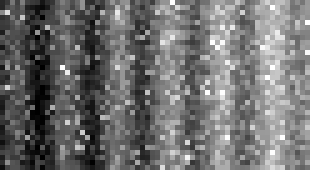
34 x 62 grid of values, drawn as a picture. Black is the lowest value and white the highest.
Slope: up to the right. Histogram: bell-shaped. Odd rows or columns: none. Stripes: upright, repeating 6 times.
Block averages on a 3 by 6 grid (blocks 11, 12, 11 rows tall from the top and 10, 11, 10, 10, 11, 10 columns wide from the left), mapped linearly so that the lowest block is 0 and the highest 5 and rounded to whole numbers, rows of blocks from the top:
1 1 2 3 4 5 | 0 1 2 3 4 5 | 0 1 2 3 4 4
